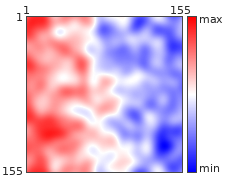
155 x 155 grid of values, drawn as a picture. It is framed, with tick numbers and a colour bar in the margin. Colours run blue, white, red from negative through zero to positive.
The bottom left is the ninth with the highest average. There is an overall slope up to the left. The field is smooth, with broad soft blobs. There are no lone odd cells.
